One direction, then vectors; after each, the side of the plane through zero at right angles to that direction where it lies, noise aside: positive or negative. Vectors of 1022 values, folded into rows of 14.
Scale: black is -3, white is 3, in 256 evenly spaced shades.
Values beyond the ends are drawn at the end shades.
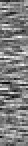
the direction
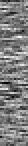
positive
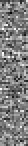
positive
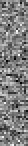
negative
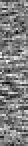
positive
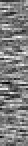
positive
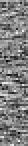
negative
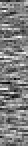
positive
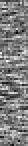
positive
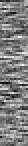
positive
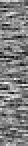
negative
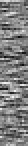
negative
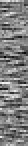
negative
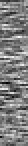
positive
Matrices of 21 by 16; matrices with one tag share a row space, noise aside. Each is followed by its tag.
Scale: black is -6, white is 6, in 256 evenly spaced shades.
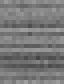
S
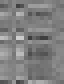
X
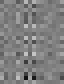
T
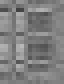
X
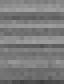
S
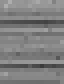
S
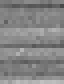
S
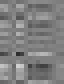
X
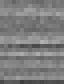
S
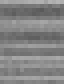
S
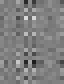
T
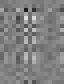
T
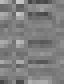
X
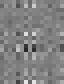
T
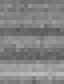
S
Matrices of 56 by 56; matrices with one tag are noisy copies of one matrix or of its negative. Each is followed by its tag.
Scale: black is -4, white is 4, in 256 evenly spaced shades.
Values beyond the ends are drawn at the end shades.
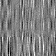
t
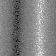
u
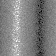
u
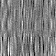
t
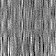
t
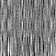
t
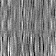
t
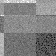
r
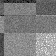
r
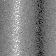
u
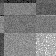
r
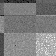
r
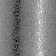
u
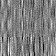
t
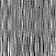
t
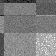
r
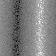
u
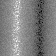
u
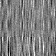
t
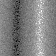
u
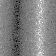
u
